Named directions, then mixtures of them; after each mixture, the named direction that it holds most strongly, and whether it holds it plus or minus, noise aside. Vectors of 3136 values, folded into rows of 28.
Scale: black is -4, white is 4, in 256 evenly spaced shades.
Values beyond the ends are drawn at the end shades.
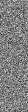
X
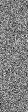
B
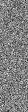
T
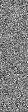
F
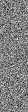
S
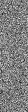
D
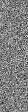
X, minus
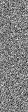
S, plus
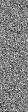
B, plus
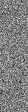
D, plus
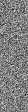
S, plus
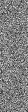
D, plus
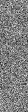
B, minus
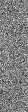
D, plus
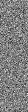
X, plus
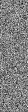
F, plus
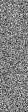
F, plus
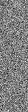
T, minus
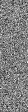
F, plus
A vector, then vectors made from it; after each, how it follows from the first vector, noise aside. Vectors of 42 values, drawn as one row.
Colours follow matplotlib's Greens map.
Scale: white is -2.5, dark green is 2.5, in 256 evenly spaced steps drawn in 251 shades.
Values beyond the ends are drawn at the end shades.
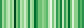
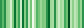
reversed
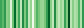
reversed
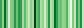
wrapped around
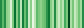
reversed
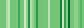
partly zeroed
